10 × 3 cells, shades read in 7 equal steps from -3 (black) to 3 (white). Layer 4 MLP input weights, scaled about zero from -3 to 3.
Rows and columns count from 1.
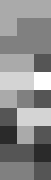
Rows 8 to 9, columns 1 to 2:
-2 1 / -1 -1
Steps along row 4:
same down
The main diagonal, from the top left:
1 0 0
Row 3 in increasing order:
0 0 0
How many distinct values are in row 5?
2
